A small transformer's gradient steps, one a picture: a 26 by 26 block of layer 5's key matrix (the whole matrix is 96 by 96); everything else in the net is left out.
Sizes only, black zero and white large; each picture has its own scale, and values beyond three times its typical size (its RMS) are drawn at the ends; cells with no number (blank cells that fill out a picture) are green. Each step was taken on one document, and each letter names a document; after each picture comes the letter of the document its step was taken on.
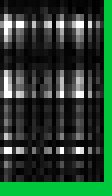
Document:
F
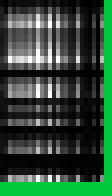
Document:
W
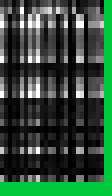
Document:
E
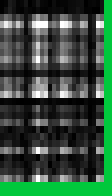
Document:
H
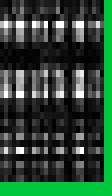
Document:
F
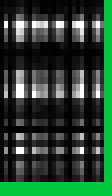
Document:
F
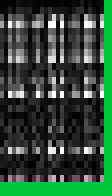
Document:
E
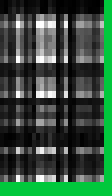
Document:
H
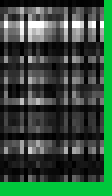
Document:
E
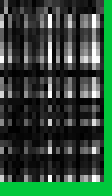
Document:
W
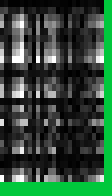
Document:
W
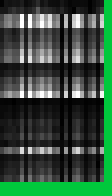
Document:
E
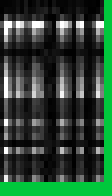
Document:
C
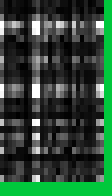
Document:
C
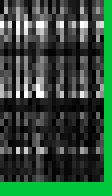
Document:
C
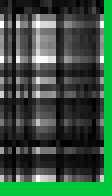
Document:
H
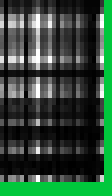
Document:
W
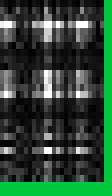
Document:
F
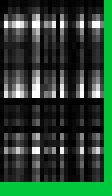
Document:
F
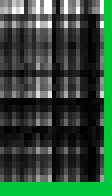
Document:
H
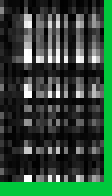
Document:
W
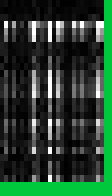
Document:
C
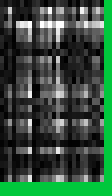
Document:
C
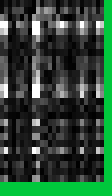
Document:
C
